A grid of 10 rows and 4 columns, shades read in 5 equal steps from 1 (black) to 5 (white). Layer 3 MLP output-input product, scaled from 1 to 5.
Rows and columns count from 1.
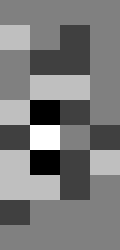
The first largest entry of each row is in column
1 1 1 2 1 2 1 1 2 1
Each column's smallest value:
2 1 2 2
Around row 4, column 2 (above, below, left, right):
2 1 3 4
